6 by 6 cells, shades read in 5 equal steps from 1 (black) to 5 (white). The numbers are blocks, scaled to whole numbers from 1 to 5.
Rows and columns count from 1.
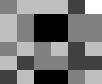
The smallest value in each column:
2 2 1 1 2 2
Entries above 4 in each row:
1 0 0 0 0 0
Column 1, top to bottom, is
3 4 4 3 4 2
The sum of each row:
22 15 15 20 16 15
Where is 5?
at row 1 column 6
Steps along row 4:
up down up down up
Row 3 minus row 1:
1 -1 -3 -3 1 -2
